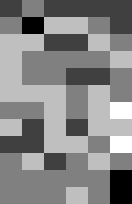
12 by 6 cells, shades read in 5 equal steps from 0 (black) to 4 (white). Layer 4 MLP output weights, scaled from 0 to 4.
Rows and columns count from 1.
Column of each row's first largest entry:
2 3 1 1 1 1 6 1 6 2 1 4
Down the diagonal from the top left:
1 0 1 2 1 2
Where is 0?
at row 2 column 2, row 11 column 6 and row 12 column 6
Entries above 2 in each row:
0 2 3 2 1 4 3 4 3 2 0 1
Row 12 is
2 2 2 3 2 0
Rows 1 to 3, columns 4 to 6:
1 1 1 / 3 2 1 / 1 3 2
